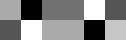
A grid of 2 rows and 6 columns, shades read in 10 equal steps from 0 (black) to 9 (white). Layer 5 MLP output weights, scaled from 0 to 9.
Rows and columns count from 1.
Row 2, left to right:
3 9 6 6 0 7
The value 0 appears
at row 1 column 2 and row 2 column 5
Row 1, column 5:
9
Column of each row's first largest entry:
5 2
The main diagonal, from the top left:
6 9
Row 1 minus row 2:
3 -9 -2 -2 9 -4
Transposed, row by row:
6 3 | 0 9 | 4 6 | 4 6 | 9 0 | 3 7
